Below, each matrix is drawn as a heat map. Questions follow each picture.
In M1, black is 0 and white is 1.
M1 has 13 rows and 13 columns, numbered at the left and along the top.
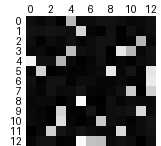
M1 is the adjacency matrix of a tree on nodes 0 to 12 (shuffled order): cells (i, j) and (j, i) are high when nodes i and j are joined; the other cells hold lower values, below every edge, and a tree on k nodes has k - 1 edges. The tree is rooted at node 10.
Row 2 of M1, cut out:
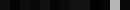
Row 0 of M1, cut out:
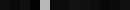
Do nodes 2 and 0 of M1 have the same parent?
no
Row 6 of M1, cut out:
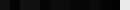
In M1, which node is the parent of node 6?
12
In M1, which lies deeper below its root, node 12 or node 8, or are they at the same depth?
node 8
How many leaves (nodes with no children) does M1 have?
5
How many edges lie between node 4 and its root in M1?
2
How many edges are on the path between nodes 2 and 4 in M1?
4
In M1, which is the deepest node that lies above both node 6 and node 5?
12
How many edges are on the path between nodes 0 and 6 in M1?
6
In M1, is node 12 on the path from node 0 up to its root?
no
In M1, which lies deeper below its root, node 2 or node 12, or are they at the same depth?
node 2
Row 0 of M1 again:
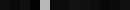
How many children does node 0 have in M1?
0
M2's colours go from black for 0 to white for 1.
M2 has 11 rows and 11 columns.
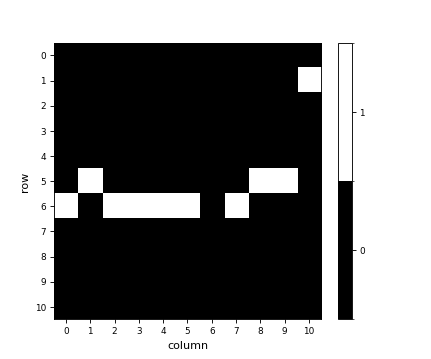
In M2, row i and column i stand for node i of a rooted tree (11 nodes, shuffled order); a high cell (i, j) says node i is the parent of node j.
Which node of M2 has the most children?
6
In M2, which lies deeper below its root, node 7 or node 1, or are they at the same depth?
node 1
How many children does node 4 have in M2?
0
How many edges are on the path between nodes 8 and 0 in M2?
3
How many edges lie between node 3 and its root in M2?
1
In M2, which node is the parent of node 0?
6
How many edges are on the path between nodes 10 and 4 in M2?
4
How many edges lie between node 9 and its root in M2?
2
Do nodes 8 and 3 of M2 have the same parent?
no
